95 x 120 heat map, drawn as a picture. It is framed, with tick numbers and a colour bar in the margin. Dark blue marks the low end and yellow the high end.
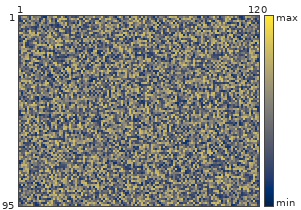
Histogram: flat. Seam: none. Grain: fine. Symmetry: a half turn. Slope: none. Stripes: none.
